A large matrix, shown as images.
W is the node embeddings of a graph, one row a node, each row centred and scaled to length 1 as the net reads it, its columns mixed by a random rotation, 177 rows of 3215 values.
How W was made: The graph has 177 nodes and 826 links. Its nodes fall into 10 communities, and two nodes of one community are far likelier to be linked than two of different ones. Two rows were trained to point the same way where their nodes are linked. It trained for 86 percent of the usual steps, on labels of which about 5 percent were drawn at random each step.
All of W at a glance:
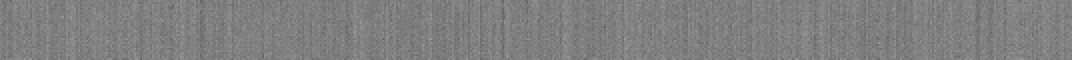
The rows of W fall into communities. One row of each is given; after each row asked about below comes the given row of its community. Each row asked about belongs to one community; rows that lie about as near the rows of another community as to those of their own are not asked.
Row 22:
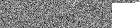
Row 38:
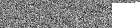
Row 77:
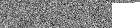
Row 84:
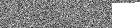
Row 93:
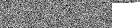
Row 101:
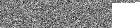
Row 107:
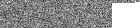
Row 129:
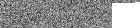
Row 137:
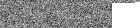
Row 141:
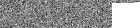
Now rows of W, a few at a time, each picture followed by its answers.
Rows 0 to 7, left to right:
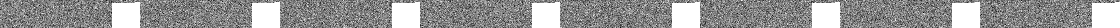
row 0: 93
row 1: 107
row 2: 38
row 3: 84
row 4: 107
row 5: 22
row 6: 129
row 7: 107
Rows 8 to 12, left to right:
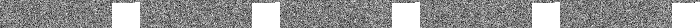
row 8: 141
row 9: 93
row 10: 107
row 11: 77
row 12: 38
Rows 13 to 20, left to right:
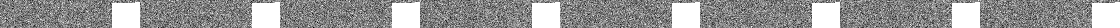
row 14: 22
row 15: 22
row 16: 38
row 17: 129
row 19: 38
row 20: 38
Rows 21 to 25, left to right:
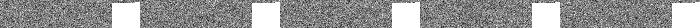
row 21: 93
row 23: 107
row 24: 38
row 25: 129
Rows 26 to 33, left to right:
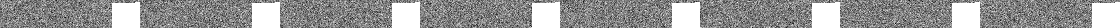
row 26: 38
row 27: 137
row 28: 107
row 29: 93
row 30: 141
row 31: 38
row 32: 107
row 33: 129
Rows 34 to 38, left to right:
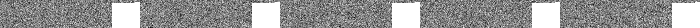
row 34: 77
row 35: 93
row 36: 77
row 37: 22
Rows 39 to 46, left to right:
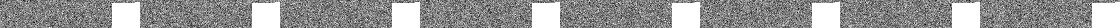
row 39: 137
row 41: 107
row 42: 93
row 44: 141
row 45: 84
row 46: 93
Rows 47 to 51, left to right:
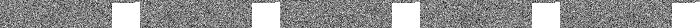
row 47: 101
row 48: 93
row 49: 22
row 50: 101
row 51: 93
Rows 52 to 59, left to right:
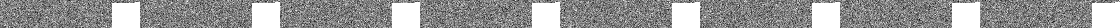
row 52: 107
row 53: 101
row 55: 107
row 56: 84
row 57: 141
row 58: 93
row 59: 22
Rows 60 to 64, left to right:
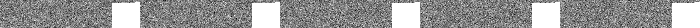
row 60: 137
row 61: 137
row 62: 77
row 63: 129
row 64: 107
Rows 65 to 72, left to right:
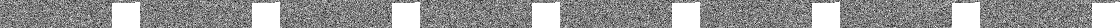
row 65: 129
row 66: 107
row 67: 77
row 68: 93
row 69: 129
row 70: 107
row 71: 84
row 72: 38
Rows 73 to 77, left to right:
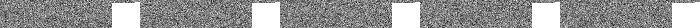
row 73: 137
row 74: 129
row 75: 77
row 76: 101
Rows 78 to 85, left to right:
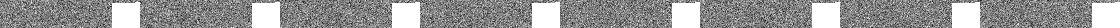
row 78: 101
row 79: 101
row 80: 38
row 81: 93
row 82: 38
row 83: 107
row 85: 77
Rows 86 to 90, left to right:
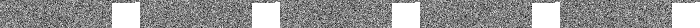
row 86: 22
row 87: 101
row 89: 101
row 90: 38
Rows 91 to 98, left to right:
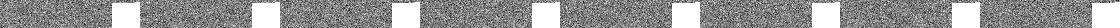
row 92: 129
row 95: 101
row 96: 77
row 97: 38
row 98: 101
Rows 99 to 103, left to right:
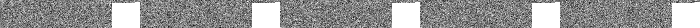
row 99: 38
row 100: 93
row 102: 137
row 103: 141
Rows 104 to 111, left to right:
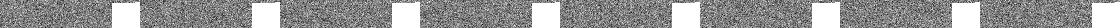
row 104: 101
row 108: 93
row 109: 129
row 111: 77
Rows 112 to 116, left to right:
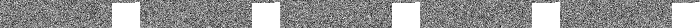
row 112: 129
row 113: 137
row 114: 137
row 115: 22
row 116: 141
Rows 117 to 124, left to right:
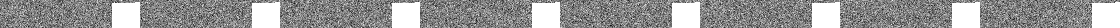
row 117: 93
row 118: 22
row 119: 141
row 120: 38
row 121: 77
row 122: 93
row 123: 129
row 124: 38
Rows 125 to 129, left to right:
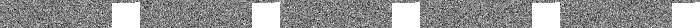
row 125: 107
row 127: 129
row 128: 141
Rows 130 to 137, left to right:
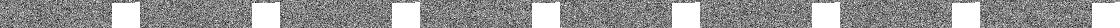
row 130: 93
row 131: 84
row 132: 101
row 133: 38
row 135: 77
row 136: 129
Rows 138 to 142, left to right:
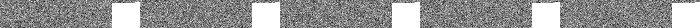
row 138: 22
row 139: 22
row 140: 137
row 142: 84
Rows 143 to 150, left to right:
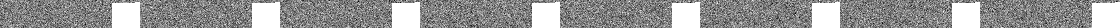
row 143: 84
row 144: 129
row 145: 137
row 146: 93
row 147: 22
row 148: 129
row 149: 38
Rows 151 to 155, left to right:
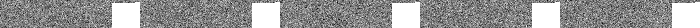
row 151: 84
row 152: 107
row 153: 101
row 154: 107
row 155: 38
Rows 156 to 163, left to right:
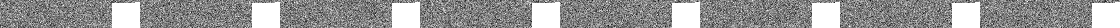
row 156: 22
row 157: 77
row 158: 129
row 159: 93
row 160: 107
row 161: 129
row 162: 84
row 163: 101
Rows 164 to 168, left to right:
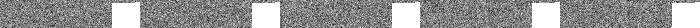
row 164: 84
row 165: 22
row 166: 101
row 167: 141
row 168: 141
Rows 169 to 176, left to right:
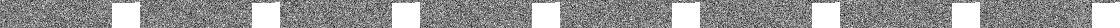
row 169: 137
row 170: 137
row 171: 22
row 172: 93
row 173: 129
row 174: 22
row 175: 129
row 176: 38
